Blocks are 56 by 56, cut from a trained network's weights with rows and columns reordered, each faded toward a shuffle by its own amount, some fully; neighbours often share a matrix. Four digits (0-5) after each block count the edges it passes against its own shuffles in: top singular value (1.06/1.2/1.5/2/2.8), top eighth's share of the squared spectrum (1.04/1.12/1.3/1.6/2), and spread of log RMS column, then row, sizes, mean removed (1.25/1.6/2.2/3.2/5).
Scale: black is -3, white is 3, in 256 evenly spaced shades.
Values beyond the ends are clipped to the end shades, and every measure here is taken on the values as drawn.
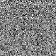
3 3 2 2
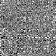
3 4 2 2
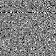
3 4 1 2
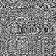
3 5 1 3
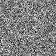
1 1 0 0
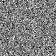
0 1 0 0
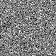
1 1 0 0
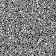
0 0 0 0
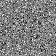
0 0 0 0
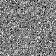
2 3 1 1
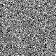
2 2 1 0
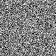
1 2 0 0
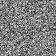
0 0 0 0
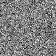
0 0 0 0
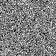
0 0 0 0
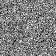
2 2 0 0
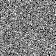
0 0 0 0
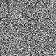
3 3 0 1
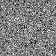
0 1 0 0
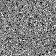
0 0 0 0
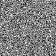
2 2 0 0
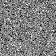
1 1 0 0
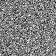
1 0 0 0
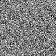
2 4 0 1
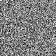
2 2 0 0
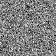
2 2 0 0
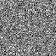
3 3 0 1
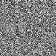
3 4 1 2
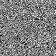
2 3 0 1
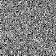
2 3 1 1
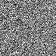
2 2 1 0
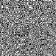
3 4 2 2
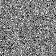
1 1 0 0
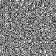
2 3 1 1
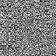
3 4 2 2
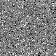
1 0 0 0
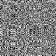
3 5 1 2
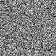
3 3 0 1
